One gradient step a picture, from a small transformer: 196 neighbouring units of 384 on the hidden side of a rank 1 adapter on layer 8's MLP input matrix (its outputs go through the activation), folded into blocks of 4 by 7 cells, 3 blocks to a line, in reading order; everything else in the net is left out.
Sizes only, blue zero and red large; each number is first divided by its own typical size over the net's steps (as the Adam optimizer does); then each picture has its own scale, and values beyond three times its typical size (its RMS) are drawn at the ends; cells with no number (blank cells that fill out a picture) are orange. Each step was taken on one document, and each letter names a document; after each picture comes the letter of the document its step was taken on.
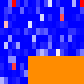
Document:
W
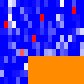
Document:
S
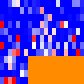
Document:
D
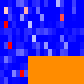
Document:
S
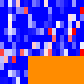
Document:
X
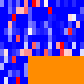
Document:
X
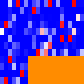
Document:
W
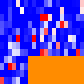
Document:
D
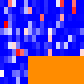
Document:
S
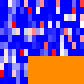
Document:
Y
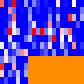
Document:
Y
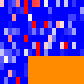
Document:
X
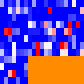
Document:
X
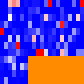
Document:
W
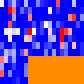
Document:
Y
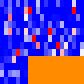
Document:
S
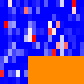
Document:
S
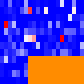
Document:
S
